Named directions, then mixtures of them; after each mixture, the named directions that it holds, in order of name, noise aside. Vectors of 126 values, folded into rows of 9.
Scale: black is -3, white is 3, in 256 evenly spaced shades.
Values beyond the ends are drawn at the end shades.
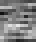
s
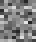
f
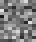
f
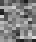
f, s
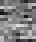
f, s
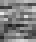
s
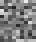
f, s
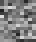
f, s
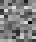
f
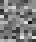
f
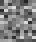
f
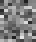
f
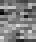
f, s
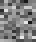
f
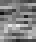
s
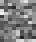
f, s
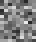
f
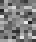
f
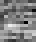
f, s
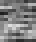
s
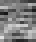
s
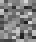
f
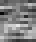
s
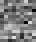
f, s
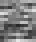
s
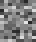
f
